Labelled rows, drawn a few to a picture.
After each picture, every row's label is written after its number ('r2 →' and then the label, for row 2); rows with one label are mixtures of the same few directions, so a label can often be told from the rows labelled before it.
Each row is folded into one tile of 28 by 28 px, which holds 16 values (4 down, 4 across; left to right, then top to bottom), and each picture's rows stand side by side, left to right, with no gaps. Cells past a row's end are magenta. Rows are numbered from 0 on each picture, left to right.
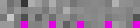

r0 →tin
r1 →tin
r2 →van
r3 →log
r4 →tin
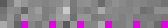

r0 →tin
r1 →van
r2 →van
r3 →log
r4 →tin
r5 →van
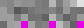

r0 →van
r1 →log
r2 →tin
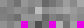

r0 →log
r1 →van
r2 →van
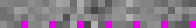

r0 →van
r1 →log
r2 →tin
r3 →van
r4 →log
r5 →log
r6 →van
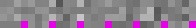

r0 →log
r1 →log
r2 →tin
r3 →tin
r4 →van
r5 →van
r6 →log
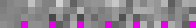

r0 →tin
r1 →tin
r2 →tin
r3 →tin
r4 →tin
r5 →van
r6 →tin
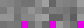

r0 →van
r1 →log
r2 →log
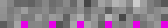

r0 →tin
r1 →tin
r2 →tin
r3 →tin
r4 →tin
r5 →tin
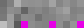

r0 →tin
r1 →tin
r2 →van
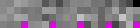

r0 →log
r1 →log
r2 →tin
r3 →van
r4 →tin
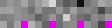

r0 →van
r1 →tin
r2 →tin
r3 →log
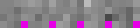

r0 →log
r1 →tin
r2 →tin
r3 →tin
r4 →log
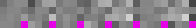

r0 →tin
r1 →tin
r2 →log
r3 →tin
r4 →log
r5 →log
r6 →log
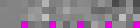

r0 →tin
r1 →log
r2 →van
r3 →van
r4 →tin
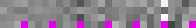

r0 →van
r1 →van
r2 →log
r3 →log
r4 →tin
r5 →log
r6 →tin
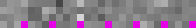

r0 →van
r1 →van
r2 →tin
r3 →log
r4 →tin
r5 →tin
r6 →van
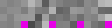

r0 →log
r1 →tin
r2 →van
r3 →log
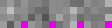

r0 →van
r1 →log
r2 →log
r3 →log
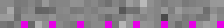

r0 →van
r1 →van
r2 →log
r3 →log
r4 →van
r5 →tin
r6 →van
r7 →van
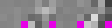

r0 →log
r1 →van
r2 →log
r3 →tin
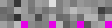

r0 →log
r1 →tin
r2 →van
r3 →van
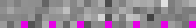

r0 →van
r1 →tin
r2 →van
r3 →log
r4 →log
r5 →tin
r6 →tin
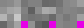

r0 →log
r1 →van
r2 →tin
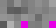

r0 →van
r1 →tin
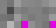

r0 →van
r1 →log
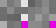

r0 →log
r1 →tin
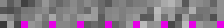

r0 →van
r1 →tin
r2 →tin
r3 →van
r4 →tin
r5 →van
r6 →tin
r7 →log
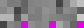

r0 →van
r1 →van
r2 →tin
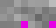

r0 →log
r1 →tin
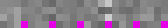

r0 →log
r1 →log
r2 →van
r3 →log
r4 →van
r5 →van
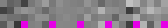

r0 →van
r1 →log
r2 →tin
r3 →log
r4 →log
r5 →van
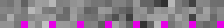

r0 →tin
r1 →van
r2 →van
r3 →van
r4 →log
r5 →tin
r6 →tin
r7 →van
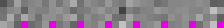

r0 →tin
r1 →tin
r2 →log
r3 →log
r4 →van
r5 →log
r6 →log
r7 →log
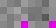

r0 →log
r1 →log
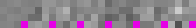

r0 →log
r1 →van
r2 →van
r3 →tin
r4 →log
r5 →van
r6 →van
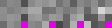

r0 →log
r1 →van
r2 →tin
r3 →van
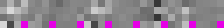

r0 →van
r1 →tin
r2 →tin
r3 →van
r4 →tin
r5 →log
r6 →log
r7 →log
